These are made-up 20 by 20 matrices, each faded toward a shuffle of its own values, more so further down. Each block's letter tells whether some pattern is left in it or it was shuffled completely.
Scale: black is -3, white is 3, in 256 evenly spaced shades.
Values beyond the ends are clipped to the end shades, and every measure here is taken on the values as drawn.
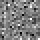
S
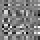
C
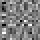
C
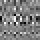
C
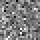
S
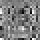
C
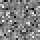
S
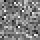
S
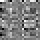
C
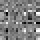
C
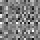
C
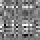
C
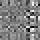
C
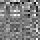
C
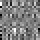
C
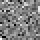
S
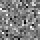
S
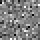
S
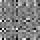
C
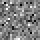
S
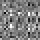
C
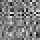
C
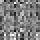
C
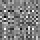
C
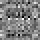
C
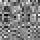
C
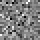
S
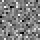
S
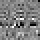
C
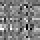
C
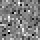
S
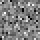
S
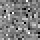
S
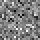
S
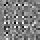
C
